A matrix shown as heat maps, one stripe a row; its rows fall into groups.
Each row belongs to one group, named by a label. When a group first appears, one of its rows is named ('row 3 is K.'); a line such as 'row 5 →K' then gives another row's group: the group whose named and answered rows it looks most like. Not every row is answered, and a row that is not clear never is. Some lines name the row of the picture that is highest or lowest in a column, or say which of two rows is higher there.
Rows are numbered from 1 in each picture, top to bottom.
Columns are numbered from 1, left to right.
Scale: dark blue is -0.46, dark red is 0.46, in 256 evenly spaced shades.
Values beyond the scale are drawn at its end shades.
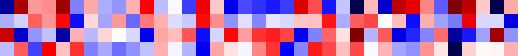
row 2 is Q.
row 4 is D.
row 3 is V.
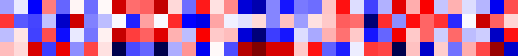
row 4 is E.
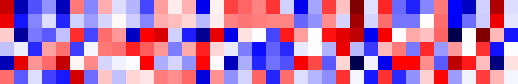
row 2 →V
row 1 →V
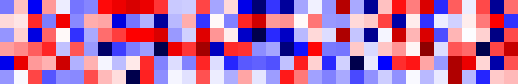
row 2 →E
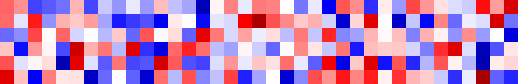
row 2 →E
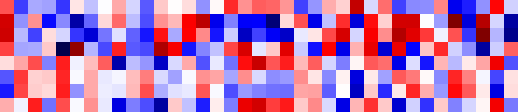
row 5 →E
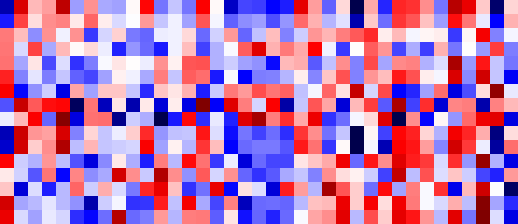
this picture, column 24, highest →14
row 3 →D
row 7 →V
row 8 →Q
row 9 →E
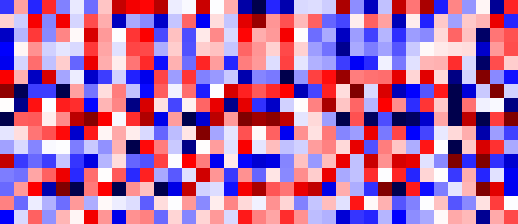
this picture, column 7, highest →9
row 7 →V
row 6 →D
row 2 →E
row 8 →Q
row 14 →E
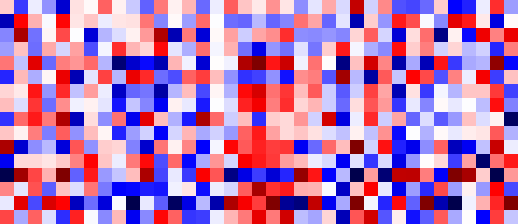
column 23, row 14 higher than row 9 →Yes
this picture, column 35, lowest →12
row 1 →V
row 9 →Q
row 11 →V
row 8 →E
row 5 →E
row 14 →E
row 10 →E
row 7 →E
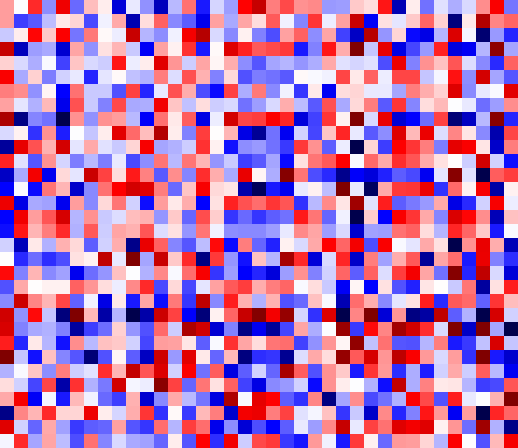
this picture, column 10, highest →19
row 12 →D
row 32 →Q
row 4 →V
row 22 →Q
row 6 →D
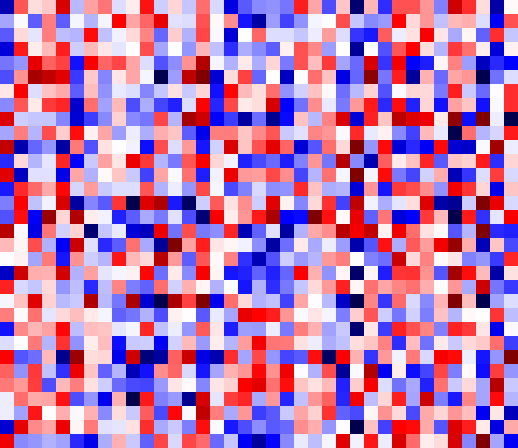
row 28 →E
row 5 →Q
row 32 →D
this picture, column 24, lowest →26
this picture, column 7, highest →22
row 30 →Q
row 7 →Q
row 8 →Q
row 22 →Q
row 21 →D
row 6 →Q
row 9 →D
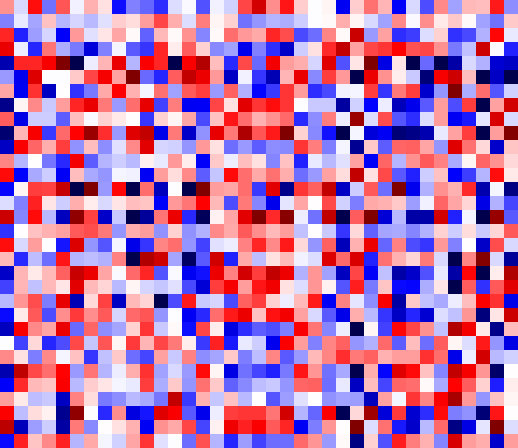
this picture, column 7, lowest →4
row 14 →Q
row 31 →V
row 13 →V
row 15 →Q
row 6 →Q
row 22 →E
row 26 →D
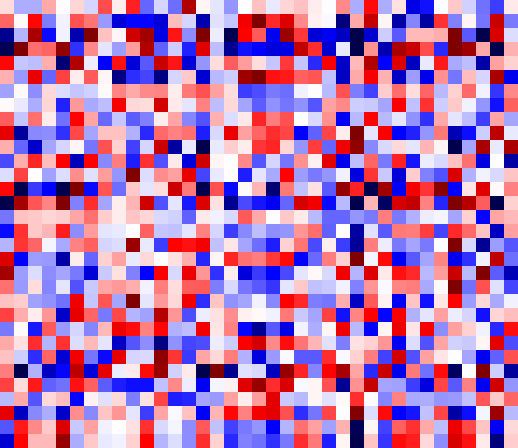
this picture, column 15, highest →3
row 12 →Q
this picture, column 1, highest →20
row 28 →E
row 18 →Q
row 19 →V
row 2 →E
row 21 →D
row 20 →D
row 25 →E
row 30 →V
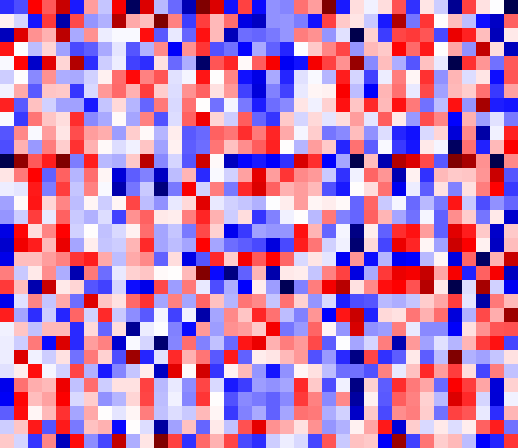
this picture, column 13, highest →27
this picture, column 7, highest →22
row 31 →E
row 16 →Q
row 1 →Q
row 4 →D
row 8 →D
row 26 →Q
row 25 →E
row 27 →Q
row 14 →E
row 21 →D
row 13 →E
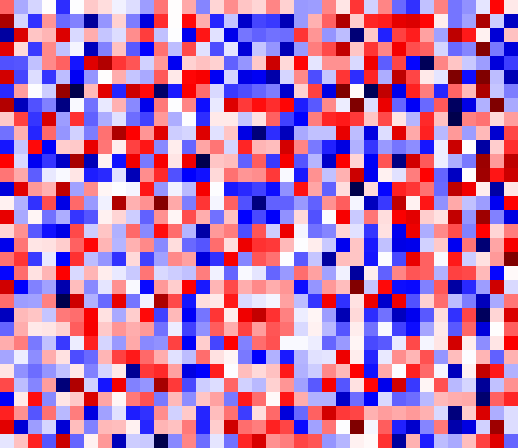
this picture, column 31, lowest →5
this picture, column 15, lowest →12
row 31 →V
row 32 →E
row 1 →V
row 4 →D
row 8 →V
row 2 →D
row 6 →D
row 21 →V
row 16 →D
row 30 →D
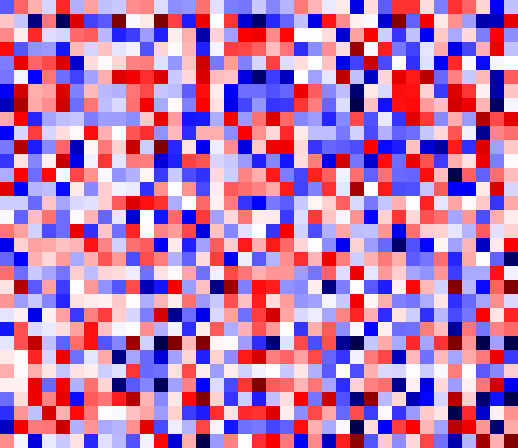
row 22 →V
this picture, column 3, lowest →2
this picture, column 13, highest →25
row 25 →Q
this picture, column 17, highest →21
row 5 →Q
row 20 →V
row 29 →Q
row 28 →E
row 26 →E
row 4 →V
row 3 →E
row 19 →Q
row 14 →V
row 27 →Q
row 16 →Q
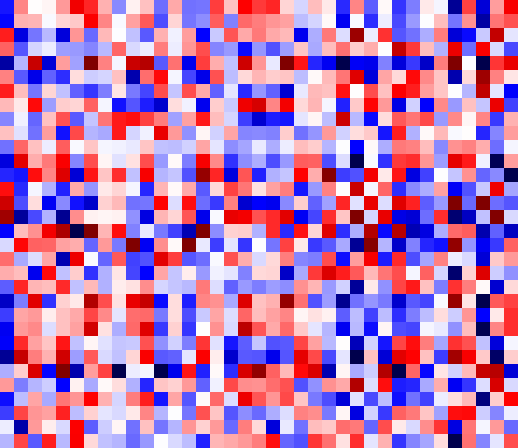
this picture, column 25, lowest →5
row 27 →E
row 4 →D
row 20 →D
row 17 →Q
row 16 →V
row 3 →V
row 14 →V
